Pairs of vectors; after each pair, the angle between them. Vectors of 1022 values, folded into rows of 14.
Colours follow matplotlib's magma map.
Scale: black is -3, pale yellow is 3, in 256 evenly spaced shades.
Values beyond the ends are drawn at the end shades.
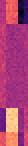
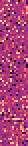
orthogonal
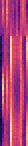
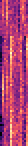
nearly parallel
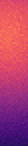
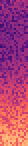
nearly opposite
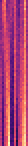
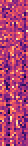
partly opposed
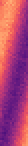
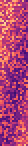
partly aligned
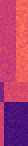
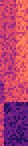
nearly parallel
